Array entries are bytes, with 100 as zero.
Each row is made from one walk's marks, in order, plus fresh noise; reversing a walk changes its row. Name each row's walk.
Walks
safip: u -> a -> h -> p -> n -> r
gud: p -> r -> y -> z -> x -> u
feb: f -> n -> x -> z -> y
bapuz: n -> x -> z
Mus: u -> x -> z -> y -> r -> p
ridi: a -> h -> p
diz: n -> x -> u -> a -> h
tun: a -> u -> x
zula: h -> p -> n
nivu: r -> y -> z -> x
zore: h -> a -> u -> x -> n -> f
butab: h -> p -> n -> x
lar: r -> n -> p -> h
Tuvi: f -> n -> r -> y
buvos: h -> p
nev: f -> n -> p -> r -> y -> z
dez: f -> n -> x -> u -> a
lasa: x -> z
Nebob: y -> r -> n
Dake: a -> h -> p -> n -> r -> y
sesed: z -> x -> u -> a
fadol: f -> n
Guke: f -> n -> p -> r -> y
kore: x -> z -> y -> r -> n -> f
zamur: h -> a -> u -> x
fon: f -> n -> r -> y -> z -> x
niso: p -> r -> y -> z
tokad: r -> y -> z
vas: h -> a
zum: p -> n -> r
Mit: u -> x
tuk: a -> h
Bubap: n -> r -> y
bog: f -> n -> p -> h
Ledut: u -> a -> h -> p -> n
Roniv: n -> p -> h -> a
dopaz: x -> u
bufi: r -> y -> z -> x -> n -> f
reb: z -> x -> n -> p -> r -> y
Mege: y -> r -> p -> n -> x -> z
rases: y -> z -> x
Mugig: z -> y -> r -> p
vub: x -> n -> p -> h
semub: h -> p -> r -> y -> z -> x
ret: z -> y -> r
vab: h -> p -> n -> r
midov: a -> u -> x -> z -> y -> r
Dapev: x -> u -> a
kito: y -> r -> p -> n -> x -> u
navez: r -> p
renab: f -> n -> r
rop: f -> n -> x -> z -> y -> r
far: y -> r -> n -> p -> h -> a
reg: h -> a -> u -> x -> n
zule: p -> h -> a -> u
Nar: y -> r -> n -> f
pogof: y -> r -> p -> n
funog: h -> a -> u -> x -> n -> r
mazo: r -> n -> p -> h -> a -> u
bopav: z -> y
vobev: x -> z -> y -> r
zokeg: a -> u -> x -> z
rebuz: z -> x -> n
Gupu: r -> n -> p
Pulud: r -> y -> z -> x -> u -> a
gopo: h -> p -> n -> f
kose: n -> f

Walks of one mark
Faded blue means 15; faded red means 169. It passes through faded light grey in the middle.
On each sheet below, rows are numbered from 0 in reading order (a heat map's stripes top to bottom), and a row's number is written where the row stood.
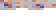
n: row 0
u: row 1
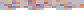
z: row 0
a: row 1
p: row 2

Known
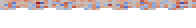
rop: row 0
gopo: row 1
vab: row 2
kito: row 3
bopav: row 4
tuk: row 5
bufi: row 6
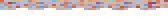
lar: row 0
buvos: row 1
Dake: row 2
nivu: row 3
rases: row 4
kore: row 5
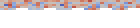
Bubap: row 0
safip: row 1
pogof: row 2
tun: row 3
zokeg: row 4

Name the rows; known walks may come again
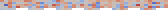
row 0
pogof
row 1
buvos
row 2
ridi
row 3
vobev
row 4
kito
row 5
feb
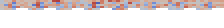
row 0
tokad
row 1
Tuvi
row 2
Roniv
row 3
kore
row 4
dez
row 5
Mus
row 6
safip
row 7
midov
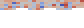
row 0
fon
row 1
gud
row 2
Nebob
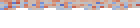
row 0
zore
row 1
reb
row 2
Gupu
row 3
Mege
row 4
mazo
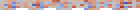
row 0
bopav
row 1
Bubap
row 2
Ledut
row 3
reg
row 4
bufi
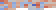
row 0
diz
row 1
zum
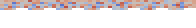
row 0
nivu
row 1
butab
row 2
rebuz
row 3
lasa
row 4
vab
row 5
zokeg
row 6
ret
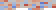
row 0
zule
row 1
rases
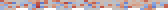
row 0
vub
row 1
kose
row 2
lar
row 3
zula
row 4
niso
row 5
Mit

